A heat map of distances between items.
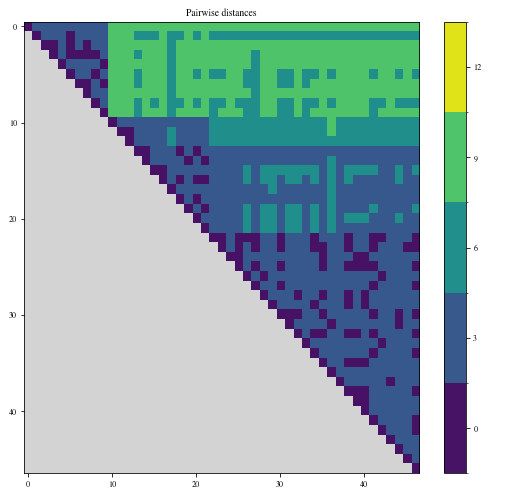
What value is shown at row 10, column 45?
6
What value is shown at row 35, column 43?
3
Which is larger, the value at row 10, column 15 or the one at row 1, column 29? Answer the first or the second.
the second
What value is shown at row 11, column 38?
6
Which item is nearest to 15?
16
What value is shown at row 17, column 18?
3
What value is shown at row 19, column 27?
3
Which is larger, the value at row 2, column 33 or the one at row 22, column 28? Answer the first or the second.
the first
